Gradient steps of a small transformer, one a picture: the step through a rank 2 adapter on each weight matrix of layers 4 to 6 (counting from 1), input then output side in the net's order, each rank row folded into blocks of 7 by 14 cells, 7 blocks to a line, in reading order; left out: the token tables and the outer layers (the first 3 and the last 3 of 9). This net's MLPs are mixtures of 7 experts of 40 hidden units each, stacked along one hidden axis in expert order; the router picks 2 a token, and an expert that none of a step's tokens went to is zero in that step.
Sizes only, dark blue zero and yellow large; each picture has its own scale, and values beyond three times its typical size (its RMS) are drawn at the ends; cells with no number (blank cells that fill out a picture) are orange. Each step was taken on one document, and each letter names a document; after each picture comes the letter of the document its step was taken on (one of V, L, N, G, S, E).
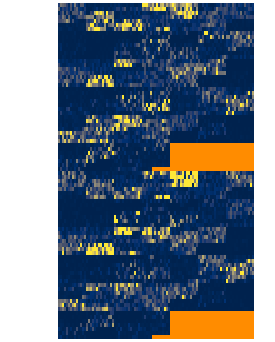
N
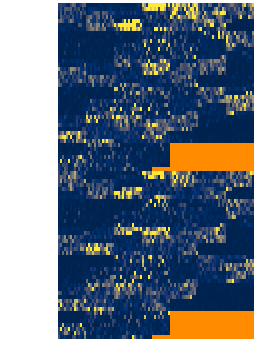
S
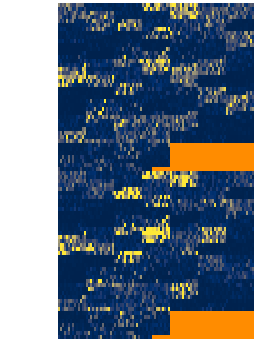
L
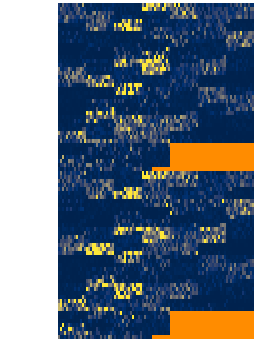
L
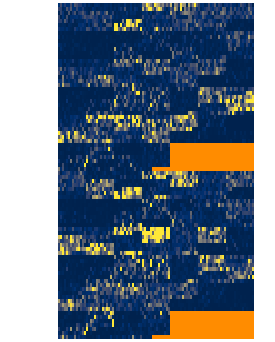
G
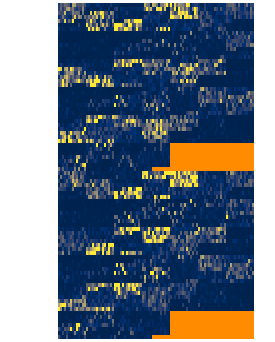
G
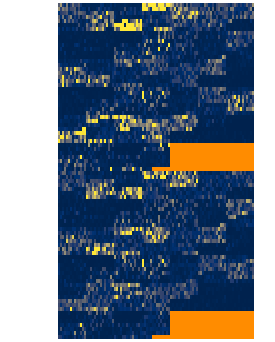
S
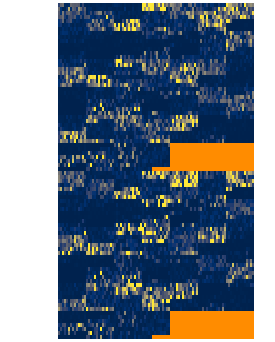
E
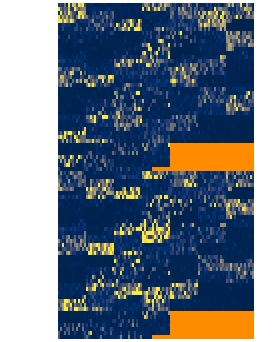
E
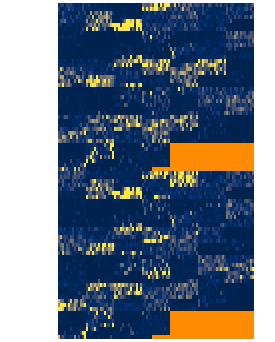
G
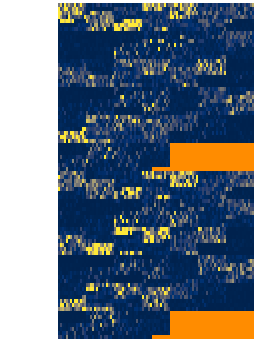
N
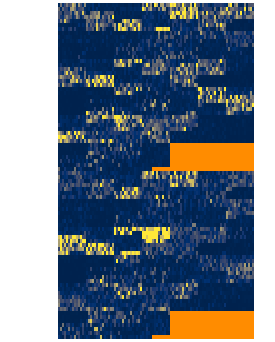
L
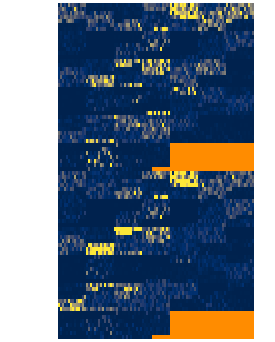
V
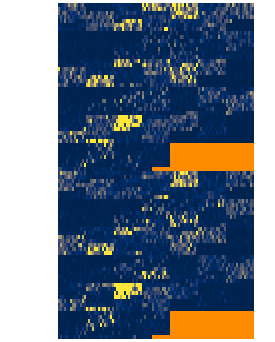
N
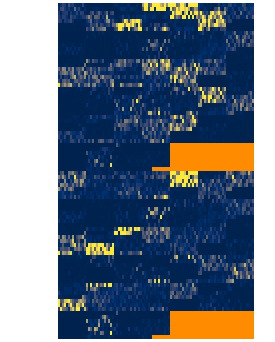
V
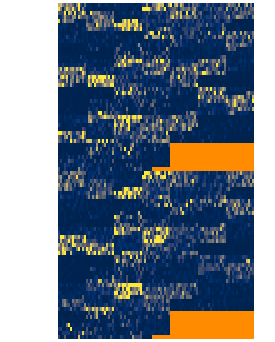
L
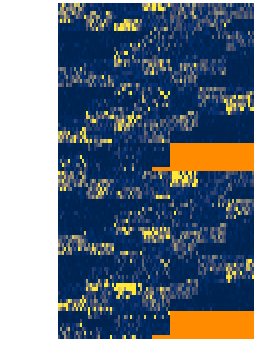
S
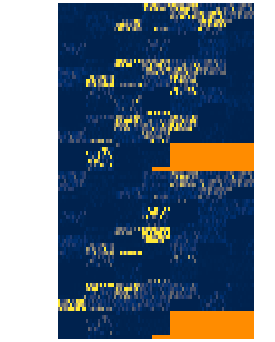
V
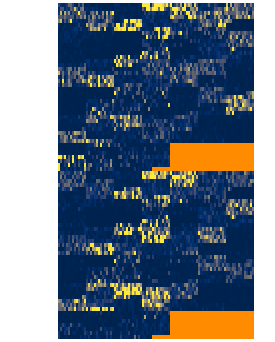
E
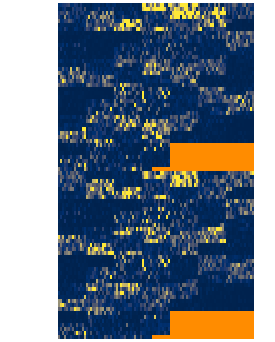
S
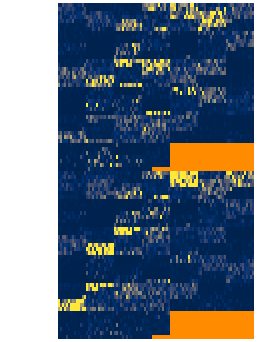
V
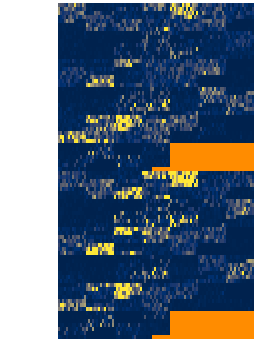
N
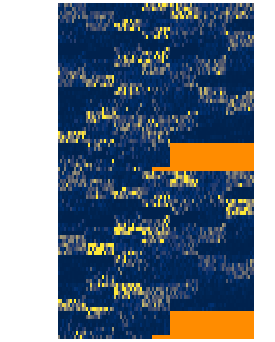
L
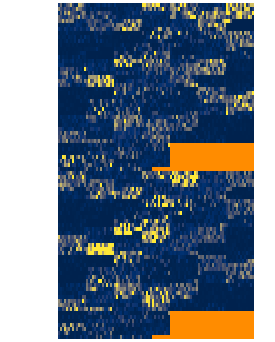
E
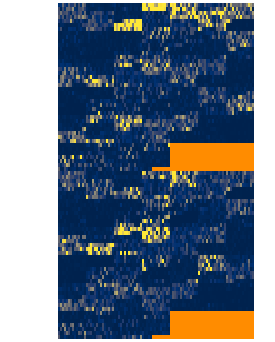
E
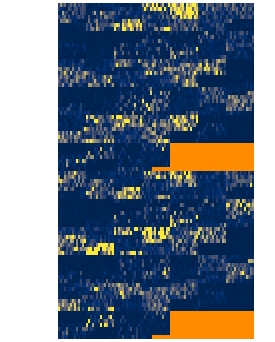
N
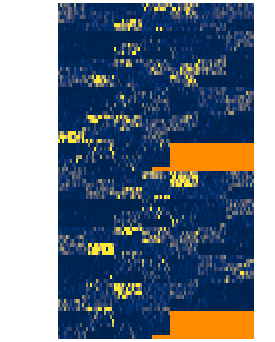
G
